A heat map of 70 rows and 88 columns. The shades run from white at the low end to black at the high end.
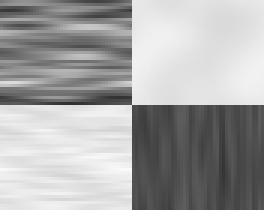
It is made of 2 by 2 panels. Panel 1,1: middling, streaked across, strong in contrast. Panel 1,2: very low, smooth, faint in contrast. Panel 2,1: very low, streaked across, faint in contrast. Panel 2,2: high, streaked downward, faint in contrast.
